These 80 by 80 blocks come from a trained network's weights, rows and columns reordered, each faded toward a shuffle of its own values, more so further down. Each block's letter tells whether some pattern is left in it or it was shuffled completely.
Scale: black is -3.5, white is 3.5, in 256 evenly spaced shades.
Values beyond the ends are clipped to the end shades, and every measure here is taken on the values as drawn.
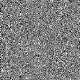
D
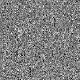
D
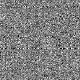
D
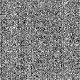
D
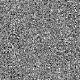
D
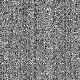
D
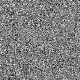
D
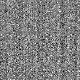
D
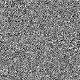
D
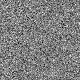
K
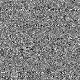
D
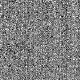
D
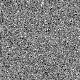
K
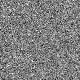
K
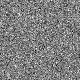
K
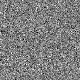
D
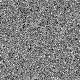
K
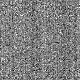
D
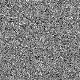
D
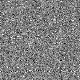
D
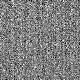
D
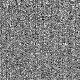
D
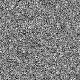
D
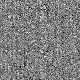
D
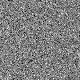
K
